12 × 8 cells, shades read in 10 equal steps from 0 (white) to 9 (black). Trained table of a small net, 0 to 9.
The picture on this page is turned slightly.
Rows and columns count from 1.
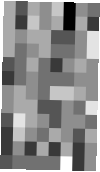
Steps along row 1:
up down up down up down up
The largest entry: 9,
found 2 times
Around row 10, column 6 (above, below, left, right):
4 3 3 6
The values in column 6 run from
0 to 9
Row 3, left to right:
3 4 3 3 6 6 4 1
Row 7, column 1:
4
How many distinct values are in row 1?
6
